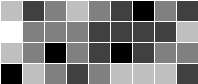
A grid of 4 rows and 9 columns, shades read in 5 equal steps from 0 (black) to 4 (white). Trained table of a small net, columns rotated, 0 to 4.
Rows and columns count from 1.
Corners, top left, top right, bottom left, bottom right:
3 1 0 1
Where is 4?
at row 2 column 1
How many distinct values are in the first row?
4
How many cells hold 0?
4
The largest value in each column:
4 3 2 3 2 3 3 3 3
